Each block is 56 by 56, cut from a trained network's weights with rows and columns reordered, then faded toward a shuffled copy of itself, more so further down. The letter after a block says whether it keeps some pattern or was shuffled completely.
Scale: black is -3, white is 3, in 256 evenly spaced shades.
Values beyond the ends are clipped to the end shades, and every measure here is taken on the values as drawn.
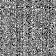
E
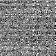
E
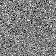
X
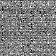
E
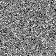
X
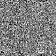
E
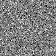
X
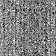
E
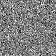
X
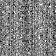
E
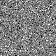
X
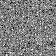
X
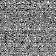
E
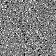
X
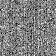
E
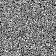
X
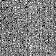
E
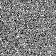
X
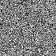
X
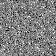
X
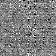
E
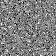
X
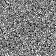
X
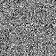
E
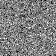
X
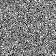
X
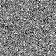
X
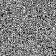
E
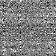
E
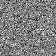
E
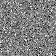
X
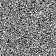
X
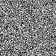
X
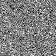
E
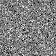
X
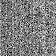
E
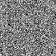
E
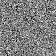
X
